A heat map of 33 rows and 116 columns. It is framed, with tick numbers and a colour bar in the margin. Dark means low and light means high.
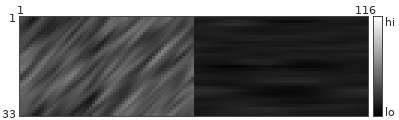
It is made of 1 by 2 panels. Panel 1,1: low, slanting up to the right. Panel 1,2: very low, streaked across, faint in contrast.
